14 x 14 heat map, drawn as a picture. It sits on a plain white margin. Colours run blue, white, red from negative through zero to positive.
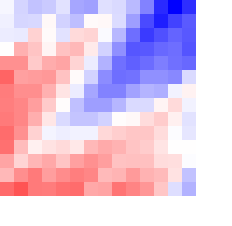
Mirror symmetry: none. Ninth with the lowest average: top right. Slope: up to the bottom left. Grain: diagonal, up to the right. Lone odd cells: none.
